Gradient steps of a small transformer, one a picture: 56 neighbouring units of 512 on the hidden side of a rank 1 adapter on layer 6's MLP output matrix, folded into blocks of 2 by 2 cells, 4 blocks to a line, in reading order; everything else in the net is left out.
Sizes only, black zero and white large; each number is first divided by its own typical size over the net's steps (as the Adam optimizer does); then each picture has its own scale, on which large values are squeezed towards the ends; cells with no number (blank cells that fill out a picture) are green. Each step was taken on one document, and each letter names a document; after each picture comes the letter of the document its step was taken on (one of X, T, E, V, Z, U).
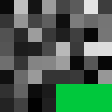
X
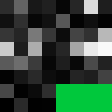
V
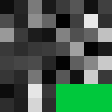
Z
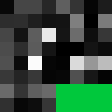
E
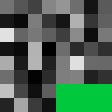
E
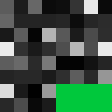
V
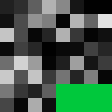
Z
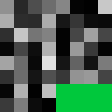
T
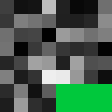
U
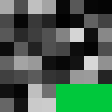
Z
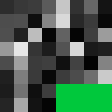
X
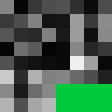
Z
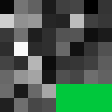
U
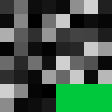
X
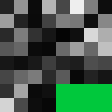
X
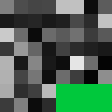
E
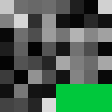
T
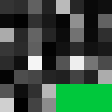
E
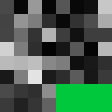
T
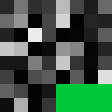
X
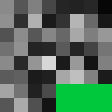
T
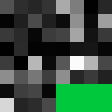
E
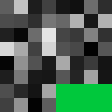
X
